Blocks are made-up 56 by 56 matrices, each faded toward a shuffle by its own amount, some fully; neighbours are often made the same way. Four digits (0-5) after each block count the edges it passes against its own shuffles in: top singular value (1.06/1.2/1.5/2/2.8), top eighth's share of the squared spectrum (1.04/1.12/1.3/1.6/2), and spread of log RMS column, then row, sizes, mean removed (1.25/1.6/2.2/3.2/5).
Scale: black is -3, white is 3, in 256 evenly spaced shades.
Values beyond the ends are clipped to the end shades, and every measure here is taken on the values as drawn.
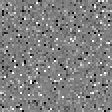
0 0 0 0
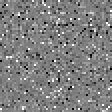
1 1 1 1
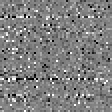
4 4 1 2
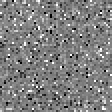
1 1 0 0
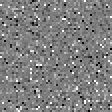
2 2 0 0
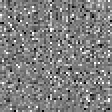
3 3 1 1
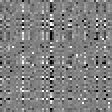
5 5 3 3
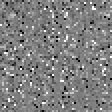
3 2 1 0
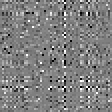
5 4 3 3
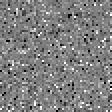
3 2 0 1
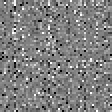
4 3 2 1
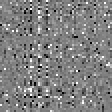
4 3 2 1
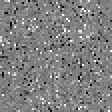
2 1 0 0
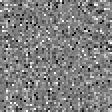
3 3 1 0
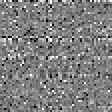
4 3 2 2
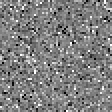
0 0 0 0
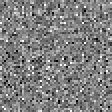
3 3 1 1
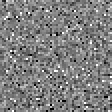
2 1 0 0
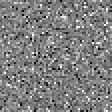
0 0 0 0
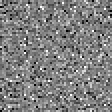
2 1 0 0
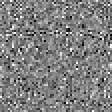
3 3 1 1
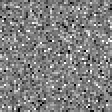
1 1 0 0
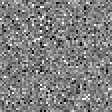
3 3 1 1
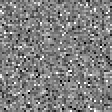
1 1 0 0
